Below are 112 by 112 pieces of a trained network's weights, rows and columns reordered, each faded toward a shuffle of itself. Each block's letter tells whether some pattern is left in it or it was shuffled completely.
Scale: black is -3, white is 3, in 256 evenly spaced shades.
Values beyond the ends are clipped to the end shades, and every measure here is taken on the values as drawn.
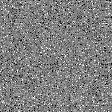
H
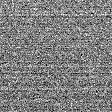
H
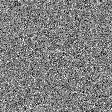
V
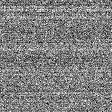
H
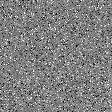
V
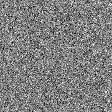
V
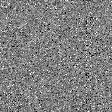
H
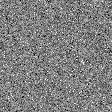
V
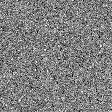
V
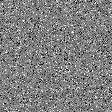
V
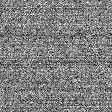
H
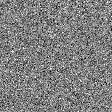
V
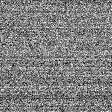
H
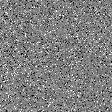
H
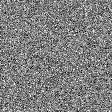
V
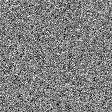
V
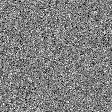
V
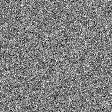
V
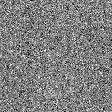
H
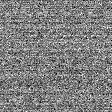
H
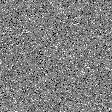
V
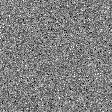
V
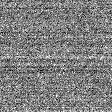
H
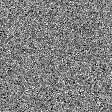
V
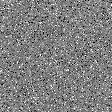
V
